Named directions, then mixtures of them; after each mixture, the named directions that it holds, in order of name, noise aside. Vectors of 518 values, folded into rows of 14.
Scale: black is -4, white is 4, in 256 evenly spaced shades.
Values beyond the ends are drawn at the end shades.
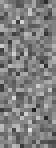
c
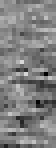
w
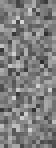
c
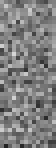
c, w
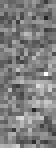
c, w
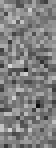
c, w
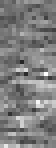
w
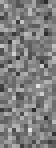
c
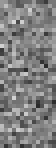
c, w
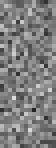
c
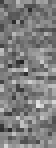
c, w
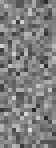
c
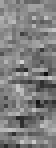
w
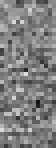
c, w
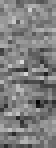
c, w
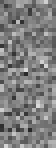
c, w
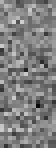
c, w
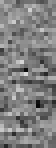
c, w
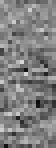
c, w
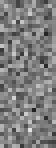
c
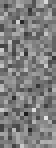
c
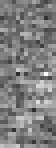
c, w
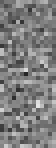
c, w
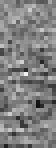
c, w
